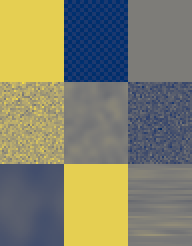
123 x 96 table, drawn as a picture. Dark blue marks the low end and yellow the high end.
It is made of 3 by 3 panels. Panel 1,1: very high, flat. Panel 1,2: very low, checkered, faint in contrast. Panel 1,3: middling, flat. Panel 2,1: high, fine-grained. Panel 2,2: middling, blotchy, faint in contrast. Panel 2,3: low, fine-grained. Panel 3,1: low, smooth, faint in contrast. Panel 3,2: very high, flat. Panel 3,3: middling, streaked across, faint in contrast.
